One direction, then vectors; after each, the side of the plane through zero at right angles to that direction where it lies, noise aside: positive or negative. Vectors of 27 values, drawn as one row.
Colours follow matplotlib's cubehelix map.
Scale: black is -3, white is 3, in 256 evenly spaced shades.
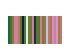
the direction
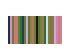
positive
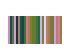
positive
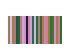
negative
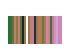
positive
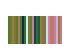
positive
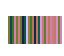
positive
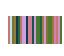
negative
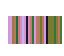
negative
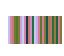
negative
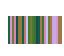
positive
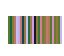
positive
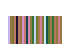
negative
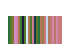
positive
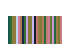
positive
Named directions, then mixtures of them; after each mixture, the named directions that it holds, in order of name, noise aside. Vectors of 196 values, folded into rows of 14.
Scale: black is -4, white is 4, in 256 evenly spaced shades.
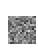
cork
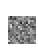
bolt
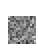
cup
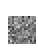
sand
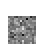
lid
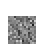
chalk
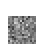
lid, sand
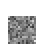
bolt, cup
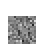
chalk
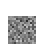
chalk, cork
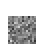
sand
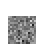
chalk, cup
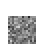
sand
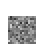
bolt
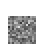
bolt, sand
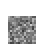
cork, cup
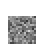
cork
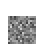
bolt, chalk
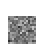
bolt, cork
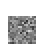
bolt, cork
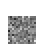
bolt, sand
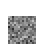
cup, sand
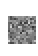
bolt, cork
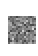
cork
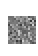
chalk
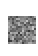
cork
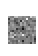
lid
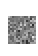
chalk, cup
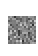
chalk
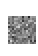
sand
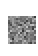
cork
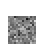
chalk, lid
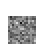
bolt, lid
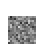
bolt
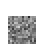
sand
